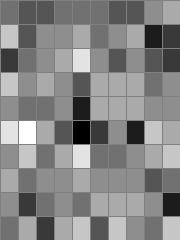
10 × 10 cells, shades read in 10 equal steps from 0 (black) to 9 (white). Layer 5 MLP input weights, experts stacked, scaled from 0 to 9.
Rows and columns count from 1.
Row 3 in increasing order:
2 2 3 3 4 5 5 5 6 8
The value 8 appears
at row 3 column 5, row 6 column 1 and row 7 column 5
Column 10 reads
6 2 2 5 5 6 7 4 1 7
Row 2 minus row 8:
1 -1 0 0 0 -1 0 1 -2 -2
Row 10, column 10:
7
